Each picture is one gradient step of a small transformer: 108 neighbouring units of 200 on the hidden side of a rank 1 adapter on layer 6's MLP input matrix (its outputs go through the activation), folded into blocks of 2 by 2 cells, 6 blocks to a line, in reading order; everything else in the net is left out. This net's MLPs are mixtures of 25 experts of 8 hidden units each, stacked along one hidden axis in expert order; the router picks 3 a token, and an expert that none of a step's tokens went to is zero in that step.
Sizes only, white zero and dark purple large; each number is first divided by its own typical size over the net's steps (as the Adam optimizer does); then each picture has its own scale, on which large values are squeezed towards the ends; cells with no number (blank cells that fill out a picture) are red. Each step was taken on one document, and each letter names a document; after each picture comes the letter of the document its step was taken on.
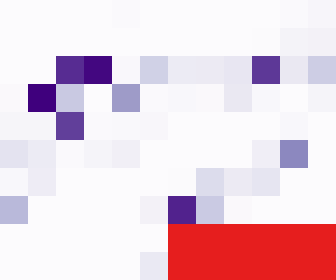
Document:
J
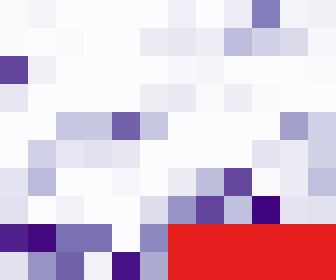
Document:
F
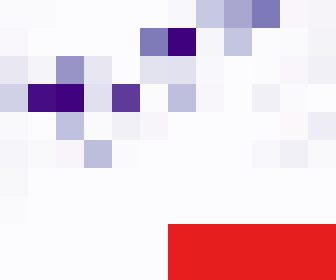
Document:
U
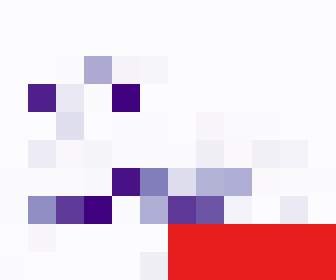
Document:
J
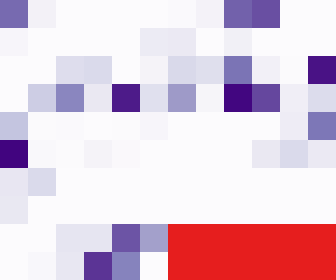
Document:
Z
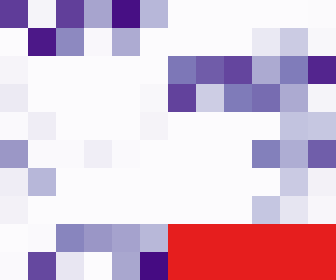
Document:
Z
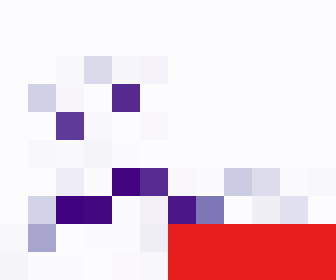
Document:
J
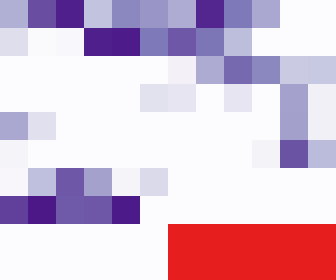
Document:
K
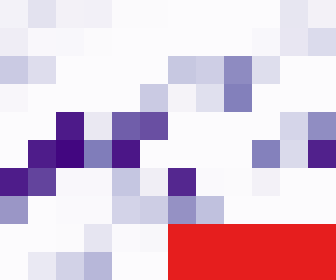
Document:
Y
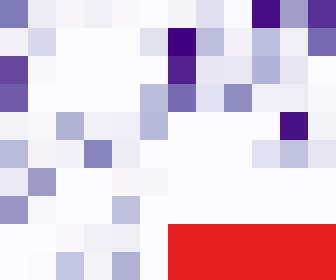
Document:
F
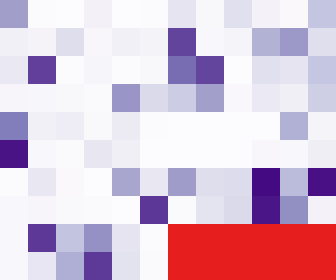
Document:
F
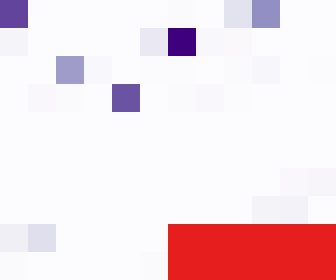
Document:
U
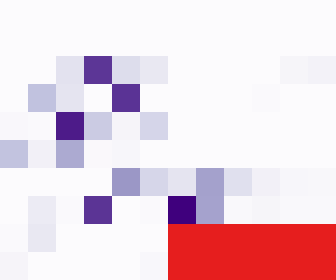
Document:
J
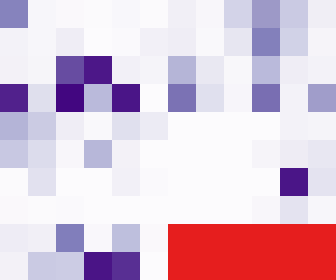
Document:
F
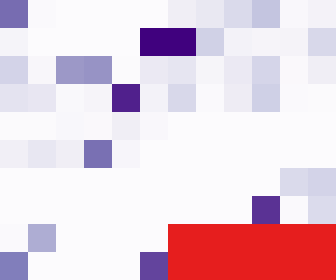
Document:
U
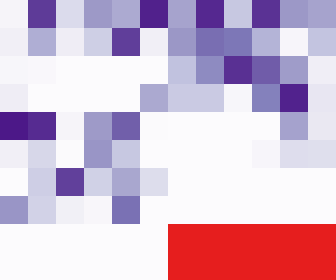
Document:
K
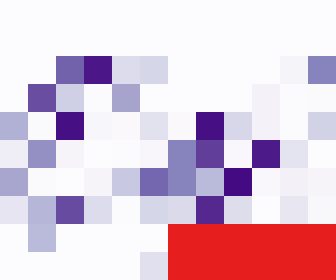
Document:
J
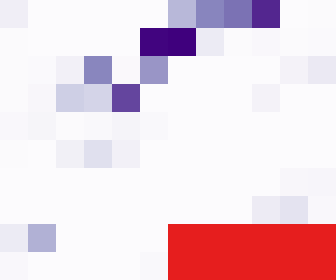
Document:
U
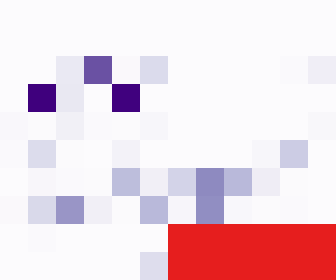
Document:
J
